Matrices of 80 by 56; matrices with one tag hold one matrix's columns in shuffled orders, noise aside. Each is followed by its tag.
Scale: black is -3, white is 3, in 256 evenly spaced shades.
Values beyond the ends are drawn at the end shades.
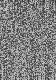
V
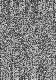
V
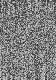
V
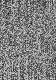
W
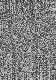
V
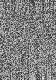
V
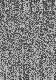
V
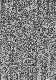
V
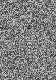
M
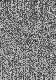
V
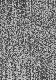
W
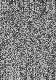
V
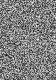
M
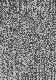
V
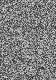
M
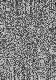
V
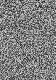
M
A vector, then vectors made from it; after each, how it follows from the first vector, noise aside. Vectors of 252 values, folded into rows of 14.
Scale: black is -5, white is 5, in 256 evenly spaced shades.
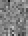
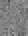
shrunk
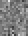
negated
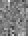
negated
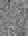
shrunk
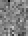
copied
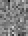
copied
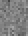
shrunk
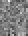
negated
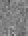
shrunk
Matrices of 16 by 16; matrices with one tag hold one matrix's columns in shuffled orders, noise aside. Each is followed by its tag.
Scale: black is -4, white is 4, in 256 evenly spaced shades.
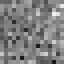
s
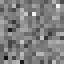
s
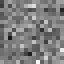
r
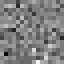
r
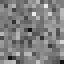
s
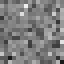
s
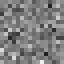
r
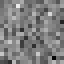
s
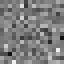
r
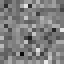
r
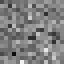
r
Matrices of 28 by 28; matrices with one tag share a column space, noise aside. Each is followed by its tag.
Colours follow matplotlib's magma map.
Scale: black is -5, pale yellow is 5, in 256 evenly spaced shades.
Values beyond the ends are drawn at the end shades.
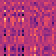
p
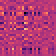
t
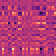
t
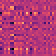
t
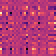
t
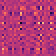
t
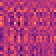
p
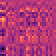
p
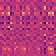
t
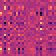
t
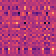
t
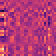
p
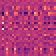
t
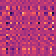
t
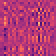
p
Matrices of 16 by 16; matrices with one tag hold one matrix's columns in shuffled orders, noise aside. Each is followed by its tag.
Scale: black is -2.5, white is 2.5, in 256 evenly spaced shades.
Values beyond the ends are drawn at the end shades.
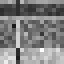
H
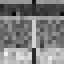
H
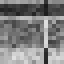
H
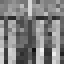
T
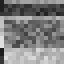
H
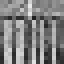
T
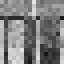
T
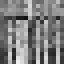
T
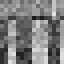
T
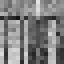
T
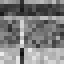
H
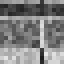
H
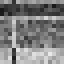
H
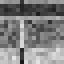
H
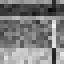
H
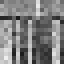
T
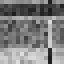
H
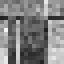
T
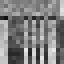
T
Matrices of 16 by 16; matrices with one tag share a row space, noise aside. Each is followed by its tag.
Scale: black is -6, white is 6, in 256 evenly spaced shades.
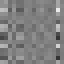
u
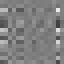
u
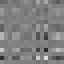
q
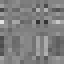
q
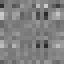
q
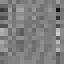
u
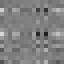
q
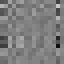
u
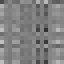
q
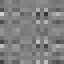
q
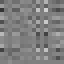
q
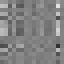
u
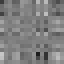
q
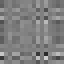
q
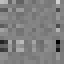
u
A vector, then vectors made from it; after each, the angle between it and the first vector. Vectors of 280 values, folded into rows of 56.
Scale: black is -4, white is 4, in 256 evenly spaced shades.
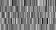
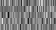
partly aligned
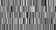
orthogonal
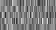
nearly opposite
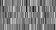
orthogonal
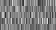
nearly opposite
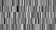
partly aligned
